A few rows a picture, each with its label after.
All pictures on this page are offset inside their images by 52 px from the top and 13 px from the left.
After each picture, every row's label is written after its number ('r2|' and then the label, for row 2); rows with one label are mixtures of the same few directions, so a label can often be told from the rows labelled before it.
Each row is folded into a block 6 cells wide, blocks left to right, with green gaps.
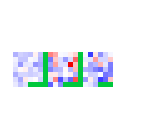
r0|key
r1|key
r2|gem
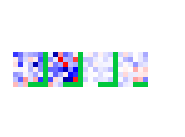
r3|key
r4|gem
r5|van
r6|gem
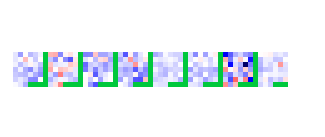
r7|gem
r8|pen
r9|pen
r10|gem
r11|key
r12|gem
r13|key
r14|key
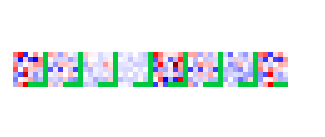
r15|pen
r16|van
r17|key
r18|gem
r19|key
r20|van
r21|gem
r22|pen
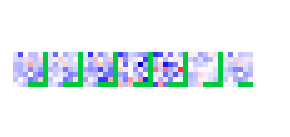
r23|gem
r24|gem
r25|gem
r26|key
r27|van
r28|pen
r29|gem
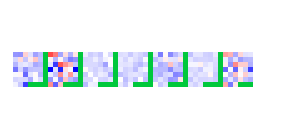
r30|pen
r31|van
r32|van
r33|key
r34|gem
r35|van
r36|van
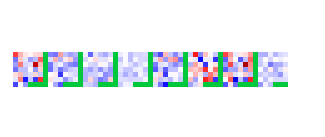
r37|key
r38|pen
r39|gem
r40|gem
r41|pen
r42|gem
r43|key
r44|van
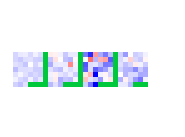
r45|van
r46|key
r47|pen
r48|gem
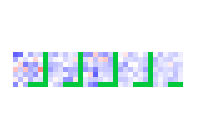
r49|van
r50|gem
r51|pen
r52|van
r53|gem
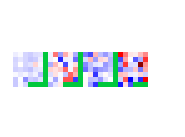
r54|key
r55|gem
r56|pen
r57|key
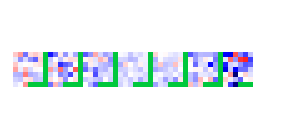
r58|pen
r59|van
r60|pen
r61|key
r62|key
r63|key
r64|pen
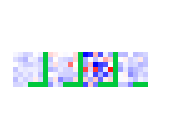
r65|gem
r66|key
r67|van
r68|pen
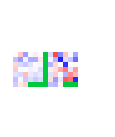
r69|pen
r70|gem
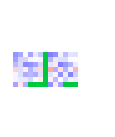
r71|van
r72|van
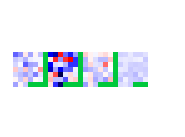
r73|van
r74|pen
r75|key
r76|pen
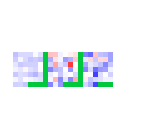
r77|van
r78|key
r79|pen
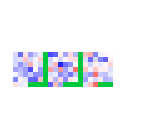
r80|gem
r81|van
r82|pen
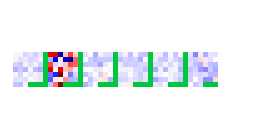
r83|van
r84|pen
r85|gem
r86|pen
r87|van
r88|gem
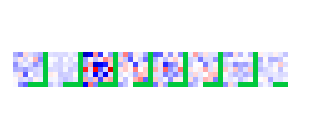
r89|pen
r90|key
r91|van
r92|gem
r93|van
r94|gem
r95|van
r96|key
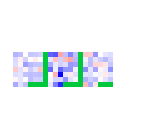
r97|van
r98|pen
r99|van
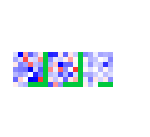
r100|gem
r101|van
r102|key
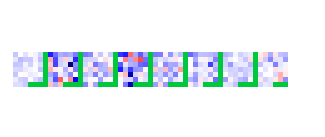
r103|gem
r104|key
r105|van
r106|pen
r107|van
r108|key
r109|gem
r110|gem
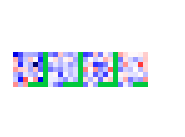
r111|key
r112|pen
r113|van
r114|key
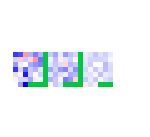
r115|pen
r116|gem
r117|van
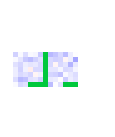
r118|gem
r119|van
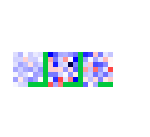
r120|gem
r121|key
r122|van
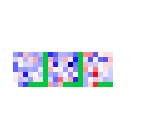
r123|pen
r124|key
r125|pen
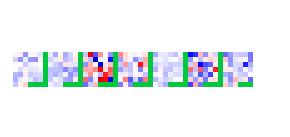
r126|pen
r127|gem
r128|gem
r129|key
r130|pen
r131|van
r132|key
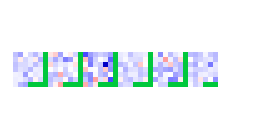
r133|pen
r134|pen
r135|key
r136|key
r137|gem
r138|key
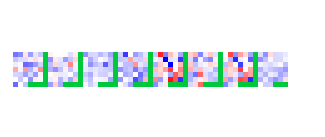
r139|van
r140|key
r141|key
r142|gem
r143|gem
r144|pen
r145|gem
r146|gem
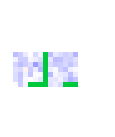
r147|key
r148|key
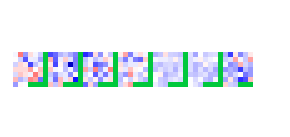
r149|gem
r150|key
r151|van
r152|pen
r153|pen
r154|gem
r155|gem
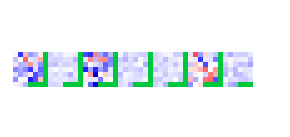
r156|gem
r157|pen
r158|pen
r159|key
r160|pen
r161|gem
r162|pen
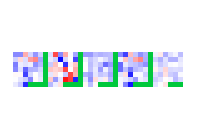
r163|pen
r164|gem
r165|key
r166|pen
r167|pen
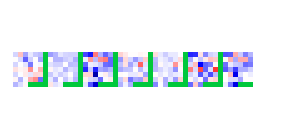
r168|gem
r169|key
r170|pen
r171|key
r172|key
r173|van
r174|pen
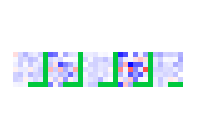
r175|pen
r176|van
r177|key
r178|van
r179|key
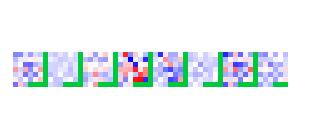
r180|van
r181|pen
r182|pen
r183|gem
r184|gem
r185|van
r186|van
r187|van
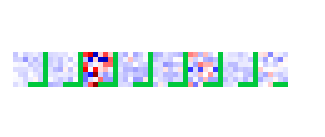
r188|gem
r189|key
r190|pen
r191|gem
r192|van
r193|van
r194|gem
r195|pen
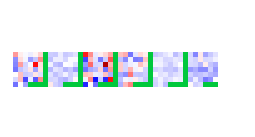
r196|key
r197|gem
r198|key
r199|pen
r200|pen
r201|gem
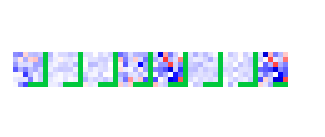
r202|pen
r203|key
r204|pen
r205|key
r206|gem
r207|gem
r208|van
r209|gem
